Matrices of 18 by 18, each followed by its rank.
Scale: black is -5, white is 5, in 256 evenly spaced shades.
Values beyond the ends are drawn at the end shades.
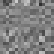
three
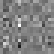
three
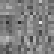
three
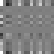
one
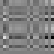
one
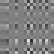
one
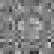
three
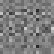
three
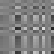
one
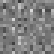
three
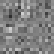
three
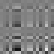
one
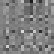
three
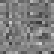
three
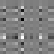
one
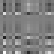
one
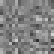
three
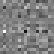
three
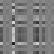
one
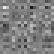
three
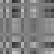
one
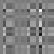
one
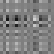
one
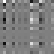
one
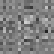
three
